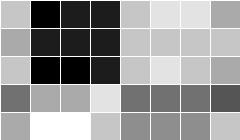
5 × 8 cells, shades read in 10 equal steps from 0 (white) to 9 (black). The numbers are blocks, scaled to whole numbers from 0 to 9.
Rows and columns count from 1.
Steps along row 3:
up same down down down up up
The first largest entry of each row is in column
2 2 2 8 5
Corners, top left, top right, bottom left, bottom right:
2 3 3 2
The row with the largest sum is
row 3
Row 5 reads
3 0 0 2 4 4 4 2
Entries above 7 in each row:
3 3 3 0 0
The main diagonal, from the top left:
2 8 9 1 4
